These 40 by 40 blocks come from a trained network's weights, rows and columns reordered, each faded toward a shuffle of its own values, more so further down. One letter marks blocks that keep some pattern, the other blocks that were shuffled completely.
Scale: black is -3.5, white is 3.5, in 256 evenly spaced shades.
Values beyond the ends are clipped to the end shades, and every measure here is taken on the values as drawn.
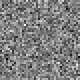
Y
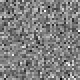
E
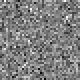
Y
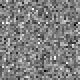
E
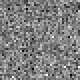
Y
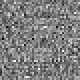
E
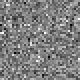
E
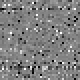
E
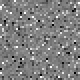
Y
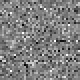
E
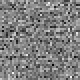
E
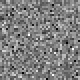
Y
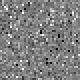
Y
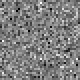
Y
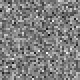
Y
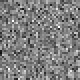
E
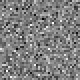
Y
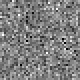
E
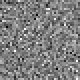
Y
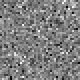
Y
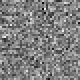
E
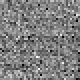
E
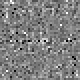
E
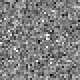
Y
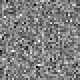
Y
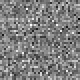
E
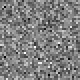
Y
